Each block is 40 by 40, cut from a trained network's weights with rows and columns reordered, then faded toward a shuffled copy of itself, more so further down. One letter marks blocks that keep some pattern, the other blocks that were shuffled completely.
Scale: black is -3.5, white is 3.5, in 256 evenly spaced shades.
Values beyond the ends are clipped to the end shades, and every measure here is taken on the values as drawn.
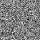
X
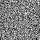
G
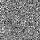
X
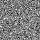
G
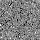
G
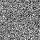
G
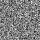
G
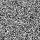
G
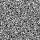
G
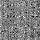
X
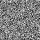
G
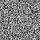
X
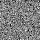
G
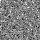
G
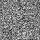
X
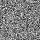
G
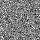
G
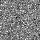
G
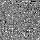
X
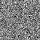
G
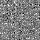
X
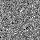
G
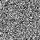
X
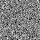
G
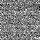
X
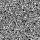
G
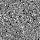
G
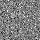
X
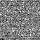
X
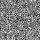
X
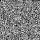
X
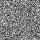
G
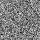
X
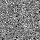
G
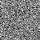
X
